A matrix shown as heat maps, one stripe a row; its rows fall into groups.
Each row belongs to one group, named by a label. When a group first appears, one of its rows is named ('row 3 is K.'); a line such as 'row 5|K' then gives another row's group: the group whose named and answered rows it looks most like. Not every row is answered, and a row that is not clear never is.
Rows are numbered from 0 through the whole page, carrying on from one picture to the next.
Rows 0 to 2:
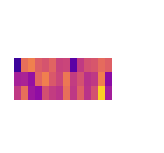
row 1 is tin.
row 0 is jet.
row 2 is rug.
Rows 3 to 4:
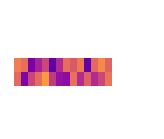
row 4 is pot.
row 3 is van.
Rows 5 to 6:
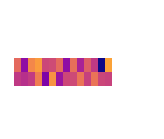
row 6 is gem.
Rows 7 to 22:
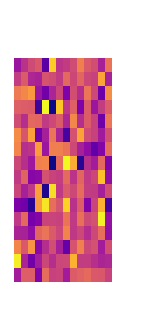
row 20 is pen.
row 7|gem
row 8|rug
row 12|pen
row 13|gem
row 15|rug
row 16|gem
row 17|tin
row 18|rug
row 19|tin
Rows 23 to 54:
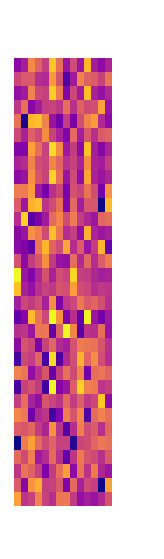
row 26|rug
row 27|pot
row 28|pot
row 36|tin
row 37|pot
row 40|gem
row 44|gem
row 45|van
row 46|gem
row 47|rug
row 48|van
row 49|pen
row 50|jet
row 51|pen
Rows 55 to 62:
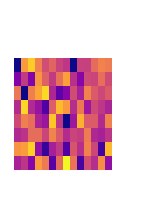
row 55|jet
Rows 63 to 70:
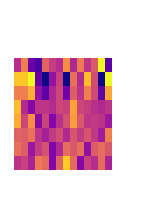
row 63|rug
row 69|van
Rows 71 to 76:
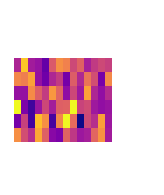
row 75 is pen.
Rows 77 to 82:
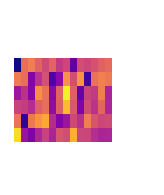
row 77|jet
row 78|van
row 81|pot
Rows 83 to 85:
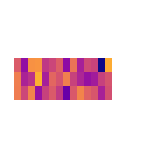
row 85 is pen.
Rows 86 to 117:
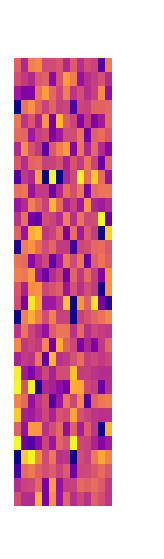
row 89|jet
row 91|van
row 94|gem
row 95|van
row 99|jet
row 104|jet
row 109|pen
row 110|van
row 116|gem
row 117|gem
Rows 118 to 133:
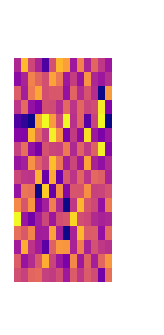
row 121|rug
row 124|rug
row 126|gem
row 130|pen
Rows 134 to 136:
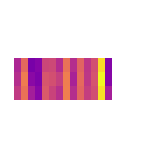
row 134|rug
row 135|rug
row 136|rug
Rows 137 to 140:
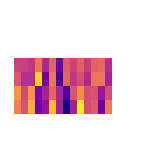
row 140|pen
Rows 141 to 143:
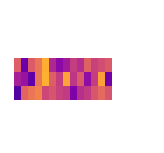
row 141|pot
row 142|tin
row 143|jet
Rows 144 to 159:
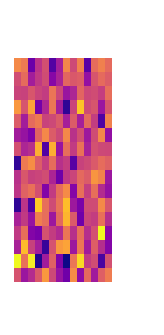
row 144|van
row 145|van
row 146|pen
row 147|pen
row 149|tin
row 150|gem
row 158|pen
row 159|pot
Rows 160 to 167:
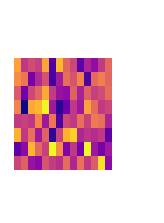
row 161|van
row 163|pot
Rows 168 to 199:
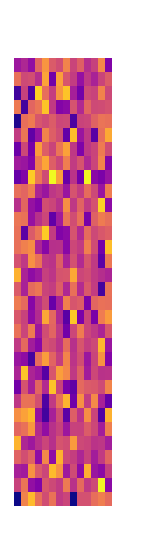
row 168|tin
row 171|pot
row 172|jet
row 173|pot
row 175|tin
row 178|rug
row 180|pot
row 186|pot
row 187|pen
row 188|rug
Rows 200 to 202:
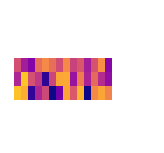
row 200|tin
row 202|van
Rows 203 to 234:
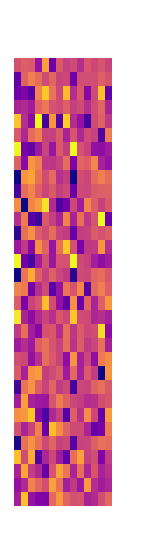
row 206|tin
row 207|gem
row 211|jet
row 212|jet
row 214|rug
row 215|jet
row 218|jet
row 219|van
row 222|rug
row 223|tin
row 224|pot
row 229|gem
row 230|jet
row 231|pen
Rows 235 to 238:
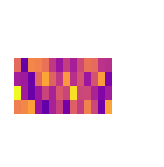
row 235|pot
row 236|tin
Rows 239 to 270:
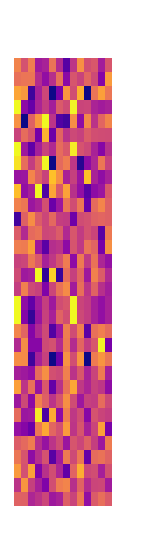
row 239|pen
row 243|pot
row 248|gem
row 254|gem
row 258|van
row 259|rug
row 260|van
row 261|tin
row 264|gem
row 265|tin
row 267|van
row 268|pen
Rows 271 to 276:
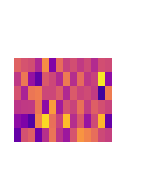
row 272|rug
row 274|gem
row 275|tin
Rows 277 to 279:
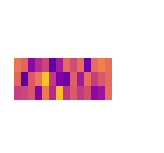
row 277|van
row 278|pot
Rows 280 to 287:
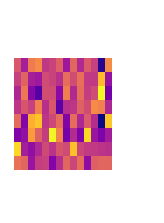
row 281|rug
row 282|rug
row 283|gem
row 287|van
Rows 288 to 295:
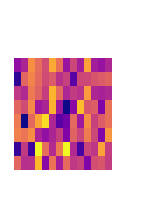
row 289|jet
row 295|gem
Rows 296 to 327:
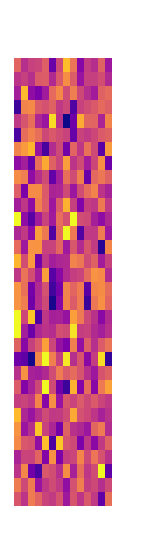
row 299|jet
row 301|jet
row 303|tin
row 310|pen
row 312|van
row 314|pen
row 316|pot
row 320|gem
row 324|gem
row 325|rug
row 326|pen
